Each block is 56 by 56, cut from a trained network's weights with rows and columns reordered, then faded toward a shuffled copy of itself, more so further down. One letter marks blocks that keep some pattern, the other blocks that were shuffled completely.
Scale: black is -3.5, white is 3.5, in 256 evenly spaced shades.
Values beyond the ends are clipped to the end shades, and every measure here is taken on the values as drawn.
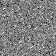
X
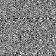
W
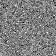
X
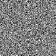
W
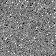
X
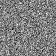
X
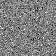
X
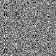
W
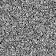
X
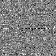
W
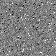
X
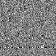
W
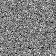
X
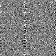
W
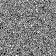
X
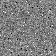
X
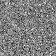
X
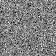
X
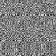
W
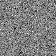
X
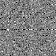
W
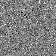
X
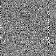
W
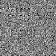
W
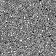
X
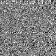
W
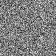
X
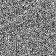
X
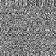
W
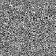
W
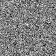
X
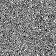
X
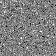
X
